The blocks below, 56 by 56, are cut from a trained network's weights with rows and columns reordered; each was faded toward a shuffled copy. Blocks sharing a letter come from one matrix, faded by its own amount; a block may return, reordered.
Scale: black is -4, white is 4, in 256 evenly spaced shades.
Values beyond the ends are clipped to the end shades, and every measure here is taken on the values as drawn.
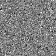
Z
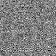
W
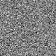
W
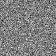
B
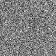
B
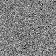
Z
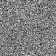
Z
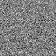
W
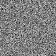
B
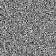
B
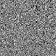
B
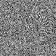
Z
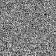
B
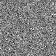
Z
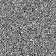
Z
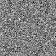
B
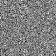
B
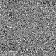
W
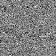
W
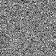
B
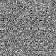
W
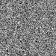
Z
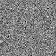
B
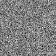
B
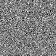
W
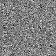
B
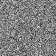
Z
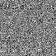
W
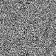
B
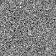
B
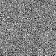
W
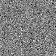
Z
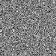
B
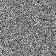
Z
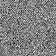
Z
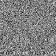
W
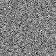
B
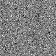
Z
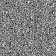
Z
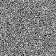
B
